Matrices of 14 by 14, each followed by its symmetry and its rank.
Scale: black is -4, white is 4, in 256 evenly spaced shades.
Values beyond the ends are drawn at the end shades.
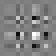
symmetric, rank one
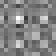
symmetric, rank two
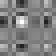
symmetric, rank one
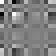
symmetric, rank one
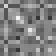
symmetric, rank three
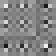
symmetric, rank two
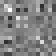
symmetric, rank three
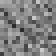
neither, full rank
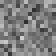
neither, full rank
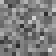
neither, full rank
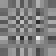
symmetric, rank one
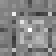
symmetric, rank three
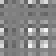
symmetric, rank one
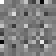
symmetric, rank two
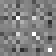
symmetric, rank three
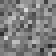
neither, full rank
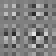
symmetric, rank one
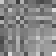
symmetric, rank two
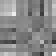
symmetric, rank two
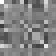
symmetric, rank three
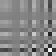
symmetric, rank one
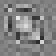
symmetric, rank two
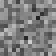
neither, full rank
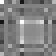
symmetric, rank two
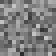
neither, full rank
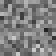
neither, full rank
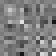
symmetric, rank two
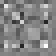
symmetric, rank three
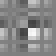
symmetric, rank one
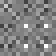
symmetric, rank three
